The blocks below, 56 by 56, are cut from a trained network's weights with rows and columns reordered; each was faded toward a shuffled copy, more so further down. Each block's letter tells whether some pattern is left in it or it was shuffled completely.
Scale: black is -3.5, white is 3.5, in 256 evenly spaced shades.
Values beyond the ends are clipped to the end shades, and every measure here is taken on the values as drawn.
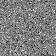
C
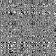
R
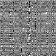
R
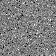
C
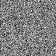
C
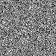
C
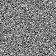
C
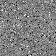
C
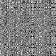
R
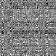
R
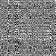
R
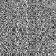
R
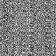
R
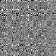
R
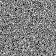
C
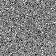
C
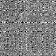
R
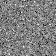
C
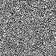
C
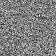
C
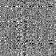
R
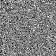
C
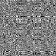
R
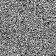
C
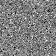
C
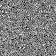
C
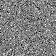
C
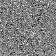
C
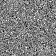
C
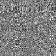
R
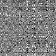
R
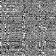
R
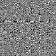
R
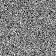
C
